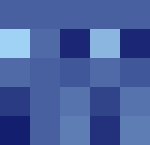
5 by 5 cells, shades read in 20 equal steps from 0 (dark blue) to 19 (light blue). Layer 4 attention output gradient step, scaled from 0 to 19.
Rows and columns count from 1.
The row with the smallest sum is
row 5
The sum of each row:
35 45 35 32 29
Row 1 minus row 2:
-12 -1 6 -9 6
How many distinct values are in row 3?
3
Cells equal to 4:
1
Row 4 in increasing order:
3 4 7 9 9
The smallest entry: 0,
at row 5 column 1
